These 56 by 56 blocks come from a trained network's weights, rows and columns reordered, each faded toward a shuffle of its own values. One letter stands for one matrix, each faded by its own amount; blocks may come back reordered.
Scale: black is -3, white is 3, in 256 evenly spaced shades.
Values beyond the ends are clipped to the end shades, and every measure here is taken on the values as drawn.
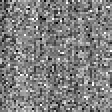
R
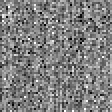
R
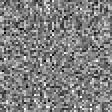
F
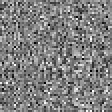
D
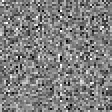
D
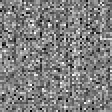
R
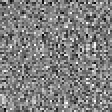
D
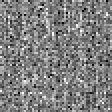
R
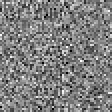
F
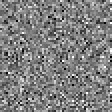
D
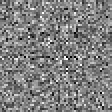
D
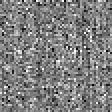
R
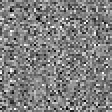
D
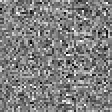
D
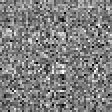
F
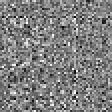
D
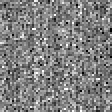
R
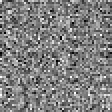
F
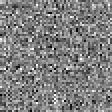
D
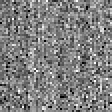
R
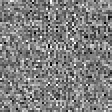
F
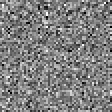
F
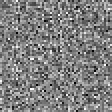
F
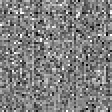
R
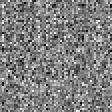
F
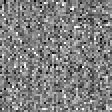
R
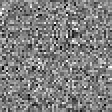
F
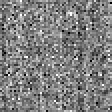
R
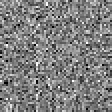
F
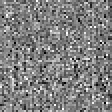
R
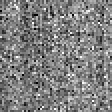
R
